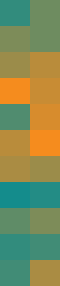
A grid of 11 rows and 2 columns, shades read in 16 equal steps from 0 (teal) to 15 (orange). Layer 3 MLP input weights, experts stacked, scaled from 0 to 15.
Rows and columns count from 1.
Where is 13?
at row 5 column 2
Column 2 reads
6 6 11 12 13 15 9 1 7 3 10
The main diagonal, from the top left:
2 6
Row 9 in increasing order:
5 7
